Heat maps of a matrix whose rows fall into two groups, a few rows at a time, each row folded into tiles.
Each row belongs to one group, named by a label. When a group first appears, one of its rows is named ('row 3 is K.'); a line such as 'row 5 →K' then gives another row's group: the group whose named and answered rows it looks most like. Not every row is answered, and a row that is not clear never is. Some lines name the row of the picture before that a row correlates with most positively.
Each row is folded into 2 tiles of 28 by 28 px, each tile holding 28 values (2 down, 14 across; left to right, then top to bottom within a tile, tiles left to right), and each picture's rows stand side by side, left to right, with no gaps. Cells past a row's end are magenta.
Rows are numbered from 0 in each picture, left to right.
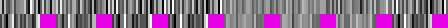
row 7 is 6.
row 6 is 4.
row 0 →6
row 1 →6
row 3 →6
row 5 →4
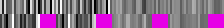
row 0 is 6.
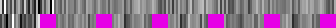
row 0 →6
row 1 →4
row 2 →4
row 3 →4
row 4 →4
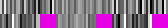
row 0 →6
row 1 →4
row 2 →6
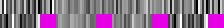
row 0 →6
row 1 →4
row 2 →4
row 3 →6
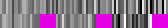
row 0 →4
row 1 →4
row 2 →6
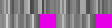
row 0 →4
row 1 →4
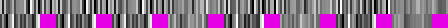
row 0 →6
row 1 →6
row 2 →6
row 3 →4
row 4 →6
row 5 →4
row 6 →6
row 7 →4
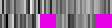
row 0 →6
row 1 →4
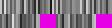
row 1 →6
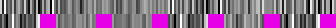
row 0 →6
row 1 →4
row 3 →6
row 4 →4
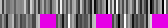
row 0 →6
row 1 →6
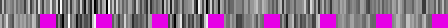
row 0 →4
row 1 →6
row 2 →6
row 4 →4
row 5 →6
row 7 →4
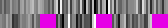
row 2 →6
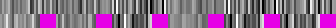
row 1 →4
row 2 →6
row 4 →6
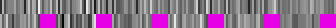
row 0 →4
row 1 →6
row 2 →4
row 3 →4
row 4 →4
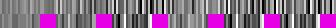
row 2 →6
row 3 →4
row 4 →6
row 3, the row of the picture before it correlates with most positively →0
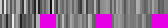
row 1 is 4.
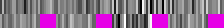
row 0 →4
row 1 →4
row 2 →6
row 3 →4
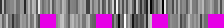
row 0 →4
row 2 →6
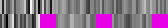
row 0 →6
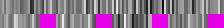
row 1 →4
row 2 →6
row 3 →4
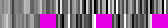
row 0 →4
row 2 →6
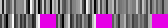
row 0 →6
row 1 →6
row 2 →6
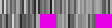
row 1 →4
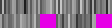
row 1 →6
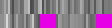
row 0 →4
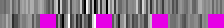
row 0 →4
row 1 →6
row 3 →4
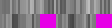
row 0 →4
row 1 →4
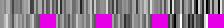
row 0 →4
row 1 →4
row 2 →4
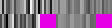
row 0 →6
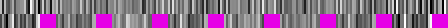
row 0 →6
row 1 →6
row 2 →4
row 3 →6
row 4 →4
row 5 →4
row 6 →6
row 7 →6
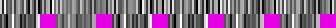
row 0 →6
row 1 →6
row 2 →6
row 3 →6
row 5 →6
